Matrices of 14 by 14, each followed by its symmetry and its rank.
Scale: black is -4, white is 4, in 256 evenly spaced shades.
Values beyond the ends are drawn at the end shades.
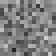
neither, full rank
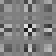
symmetric, rank one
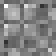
symmetric, rank three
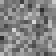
neither, full rank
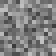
neither, full rank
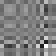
symmetric, rank one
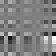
neither, rank one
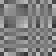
symmetric, rank one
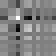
symmetric, rank one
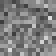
neither, full rank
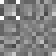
symmetric, rank three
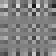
neither, rank one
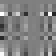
neither, rank one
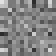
symmetric, rank three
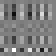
neither, rank one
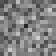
symmetric, full rank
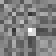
symmetric, rank three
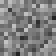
symmetric, full rank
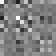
symmetric, rank three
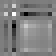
symmetric, rank one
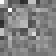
symmetric, rank three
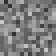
neither, full rank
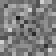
symmetric, full rank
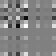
symmetric, rank one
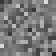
symmetric, full rank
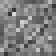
symmetric, full rank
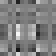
neither, rank one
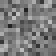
symmetric, full rank
